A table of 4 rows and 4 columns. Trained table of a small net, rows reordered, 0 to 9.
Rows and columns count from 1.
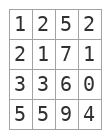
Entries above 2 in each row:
1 1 3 4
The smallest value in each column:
1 1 5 0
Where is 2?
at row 1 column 2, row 1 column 4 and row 2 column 1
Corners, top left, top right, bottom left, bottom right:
1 2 5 4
